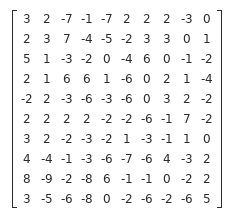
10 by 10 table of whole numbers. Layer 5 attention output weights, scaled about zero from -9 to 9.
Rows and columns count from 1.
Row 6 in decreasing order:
7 2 2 2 2 -1 -2 -2 -2 -6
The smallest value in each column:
-2 -9 -7 -8 -7 -7 -6 -2 -6 -4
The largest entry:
8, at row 9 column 1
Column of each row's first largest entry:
1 3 7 3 8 9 1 1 1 10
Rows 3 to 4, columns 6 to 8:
-4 6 0 / -6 0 2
